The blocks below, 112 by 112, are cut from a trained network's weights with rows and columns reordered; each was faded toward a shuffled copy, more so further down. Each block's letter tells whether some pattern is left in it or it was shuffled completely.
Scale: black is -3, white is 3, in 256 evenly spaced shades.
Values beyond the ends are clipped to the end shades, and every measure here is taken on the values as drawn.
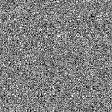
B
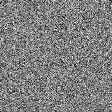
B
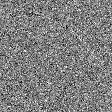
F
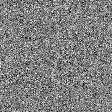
B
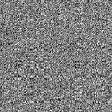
B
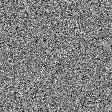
F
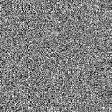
B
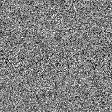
B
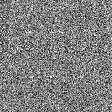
B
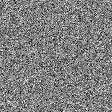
F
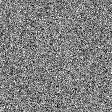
F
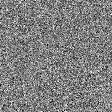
B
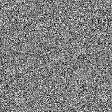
B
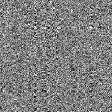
B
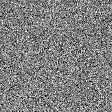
F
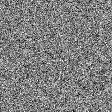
F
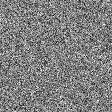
F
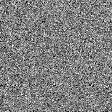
B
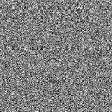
B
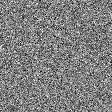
F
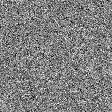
F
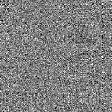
B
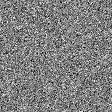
F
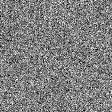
B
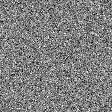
F
